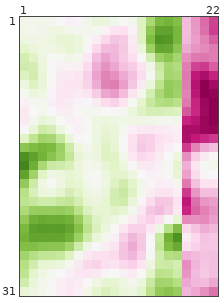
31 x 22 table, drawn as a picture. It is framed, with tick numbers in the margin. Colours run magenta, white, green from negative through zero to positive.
The ninth with the lowest average is the middle right. No lone cell stands out from its neighbours. A vertical seam about 80% of the way across splits the table, and the left part is higher. On average the colour sits 50% of the way up the scale.
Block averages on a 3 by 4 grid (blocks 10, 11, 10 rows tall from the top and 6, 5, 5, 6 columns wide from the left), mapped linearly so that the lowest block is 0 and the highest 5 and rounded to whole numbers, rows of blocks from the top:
3 1 3 1 | 4 3 2 0 | 5 3 2 1
